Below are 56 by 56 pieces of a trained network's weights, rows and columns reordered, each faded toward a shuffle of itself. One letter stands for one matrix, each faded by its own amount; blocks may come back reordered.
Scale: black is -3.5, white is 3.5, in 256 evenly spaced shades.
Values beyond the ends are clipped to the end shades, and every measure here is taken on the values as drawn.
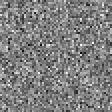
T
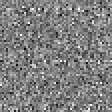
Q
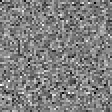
T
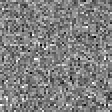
Q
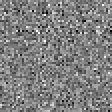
Q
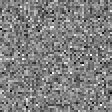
Q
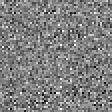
Q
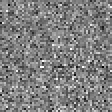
Q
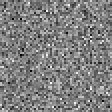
T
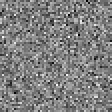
T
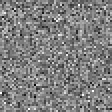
T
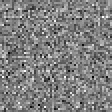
Q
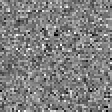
Q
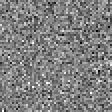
T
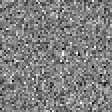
T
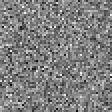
T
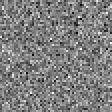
T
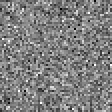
T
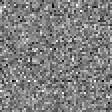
Q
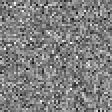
T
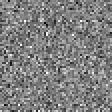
Q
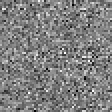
Q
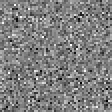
Q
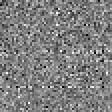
Q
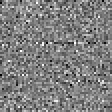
Q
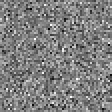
T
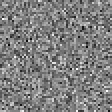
T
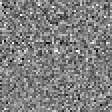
Q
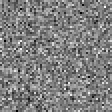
T
